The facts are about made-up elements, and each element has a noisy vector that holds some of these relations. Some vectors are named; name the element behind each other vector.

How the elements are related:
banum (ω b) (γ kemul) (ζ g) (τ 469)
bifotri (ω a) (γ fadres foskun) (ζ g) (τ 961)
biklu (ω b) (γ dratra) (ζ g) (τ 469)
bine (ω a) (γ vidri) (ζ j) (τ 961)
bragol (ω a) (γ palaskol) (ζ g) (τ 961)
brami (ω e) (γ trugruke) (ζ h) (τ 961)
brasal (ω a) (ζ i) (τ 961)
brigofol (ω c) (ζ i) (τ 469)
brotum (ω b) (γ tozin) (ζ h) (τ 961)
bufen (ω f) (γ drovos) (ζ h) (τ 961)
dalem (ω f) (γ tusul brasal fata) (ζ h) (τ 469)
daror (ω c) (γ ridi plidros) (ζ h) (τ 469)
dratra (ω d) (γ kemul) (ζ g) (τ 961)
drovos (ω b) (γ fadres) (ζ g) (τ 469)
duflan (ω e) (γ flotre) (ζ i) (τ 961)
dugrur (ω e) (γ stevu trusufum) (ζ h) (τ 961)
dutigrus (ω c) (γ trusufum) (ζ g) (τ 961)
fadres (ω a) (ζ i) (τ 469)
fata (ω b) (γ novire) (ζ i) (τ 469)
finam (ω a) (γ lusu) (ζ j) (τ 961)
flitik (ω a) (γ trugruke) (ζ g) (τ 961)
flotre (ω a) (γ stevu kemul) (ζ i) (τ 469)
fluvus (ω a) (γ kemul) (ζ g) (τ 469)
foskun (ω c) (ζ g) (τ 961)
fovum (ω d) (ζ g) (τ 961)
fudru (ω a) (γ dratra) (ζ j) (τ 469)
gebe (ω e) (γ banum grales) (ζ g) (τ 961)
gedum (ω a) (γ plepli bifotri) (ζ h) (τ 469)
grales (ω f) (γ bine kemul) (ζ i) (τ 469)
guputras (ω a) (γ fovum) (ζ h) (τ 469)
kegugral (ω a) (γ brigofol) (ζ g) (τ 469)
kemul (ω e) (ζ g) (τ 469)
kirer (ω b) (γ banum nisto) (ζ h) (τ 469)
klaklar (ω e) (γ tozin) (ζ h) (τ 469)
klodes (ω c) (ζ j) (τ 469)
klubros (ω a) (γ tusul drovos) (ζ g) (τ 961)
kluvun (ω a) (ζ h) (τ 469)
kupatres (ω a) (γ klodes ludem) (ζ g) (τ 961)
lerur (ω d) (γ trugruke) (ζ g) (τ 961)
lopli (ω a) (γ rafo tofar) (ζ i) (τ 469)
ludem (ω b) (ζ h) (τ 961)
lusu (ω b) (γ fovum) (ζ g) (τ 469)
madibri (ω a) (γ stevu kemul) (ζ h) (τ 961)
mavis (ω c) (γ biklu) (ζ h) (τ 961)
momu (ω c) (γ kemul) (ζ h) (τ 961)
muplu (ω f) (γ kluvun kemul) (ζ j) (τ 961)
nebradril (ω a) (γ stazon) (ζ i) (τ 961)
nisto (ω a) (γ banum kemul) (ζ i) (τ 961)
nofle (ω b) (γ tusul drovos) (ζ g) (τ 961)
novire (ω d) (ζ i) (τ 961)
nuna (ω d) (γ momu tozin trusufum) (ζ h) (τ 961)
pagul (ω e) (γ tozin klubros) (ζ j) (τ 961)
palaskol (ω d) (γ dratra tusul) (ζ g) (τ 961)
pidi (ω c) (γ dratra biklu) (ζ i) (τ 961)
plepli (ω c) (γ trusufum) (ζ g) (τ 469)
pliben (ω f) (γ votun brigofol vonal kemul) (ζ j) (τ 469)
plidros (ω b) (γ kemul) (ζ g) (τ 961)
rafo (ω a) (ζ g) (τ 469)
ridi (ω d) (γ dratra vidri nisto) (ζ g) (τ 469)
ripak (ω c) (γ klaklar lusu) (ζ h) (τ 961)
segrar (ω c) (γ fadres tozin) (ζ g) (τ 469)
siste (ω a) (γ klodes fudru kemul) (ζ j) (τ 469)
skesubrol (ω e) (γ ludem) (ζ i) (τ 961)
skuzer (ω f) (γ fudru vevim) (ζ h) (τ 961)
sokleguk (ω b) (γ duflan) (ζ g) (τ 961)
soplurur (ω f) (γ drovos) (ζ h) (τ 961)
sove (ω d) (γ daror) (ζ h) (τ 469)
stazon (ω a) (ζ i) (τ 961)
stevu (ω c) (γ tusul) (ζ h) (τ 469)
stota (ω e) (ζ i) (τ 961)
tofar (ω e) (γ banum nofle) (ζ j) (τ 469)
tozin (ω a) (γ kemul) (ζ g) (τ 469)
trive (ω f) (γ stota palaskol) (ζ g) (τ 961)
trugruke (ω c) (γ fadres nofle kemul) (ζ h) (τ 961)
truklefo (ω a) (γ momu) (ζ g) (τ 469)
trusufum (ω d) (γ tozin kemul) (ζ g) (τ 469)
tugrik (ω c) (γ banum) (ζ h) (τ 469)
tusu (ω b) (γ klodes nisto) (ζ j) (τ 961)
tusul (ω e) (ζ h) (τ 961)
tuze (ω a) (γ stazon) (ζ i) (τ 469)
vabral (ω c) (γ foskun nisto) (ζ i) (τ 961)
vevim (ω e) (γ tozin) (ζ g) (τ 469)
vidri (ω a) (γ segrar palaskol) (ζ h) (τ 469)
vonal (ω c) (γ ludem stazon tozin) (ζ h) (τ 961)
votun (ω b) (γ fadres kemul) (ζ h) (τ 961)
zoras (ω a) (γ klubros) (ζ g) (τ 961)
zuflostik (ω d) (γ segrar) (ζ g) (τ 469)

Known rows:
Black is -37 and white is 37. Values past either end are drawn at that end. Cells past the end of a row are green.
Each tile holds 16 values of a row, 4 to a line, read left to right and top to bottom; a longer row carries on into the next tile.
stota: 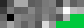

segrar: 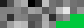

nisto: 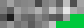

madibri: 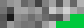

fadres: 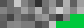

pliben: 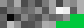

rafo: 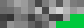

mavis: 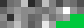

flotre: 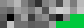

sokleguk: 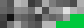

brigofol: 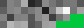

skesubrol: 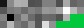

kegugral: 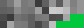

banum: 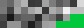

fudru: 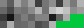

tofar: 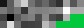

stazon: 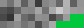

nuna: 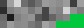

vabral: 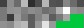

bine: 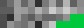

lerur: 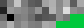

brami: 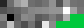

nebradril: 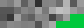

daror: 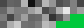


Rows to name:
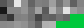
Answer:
fovum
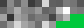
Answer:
vonal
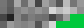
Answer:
finam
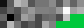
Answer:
klaklar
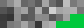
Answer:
klubros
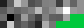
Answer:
vevim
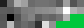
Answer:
pagul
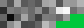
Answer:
dalem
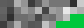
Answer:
brotum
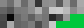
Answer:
siste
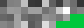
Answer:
foskun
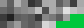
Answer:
plidros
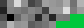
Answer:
zuflostik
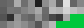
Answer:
brasal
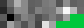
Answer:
tusul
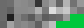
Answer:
flitik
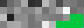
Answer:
trugruke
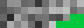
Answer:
vidri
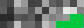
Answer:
nofle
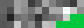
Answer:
ludem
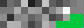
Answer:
tugrik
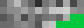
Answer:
bifotri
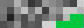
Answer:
votun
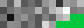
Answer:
skuzer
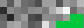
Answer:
trive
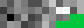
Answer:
grales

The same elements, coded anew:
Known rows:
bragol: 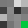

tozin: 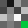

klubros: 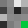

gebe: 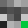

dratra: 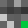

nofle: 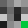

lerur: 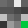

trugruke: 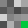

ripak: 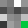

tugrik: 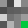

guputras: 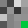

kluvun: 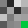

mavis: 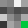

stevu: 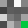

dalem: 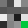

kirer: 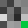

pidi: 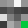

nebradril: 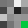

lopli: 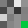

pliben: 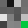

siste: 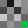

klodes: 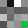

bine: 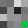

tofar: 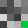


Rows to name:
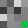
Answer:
vidri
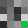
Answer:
sokleguk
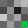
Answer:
nisto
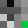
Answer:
kemul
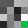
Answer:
ludem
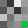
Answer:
fadres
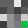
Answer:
nuna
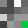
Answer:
plepli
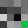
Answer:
biklu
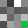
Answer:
brigofol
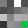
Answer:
segrar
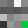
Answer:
dutigrus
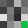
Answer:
fata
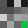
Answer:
trusufum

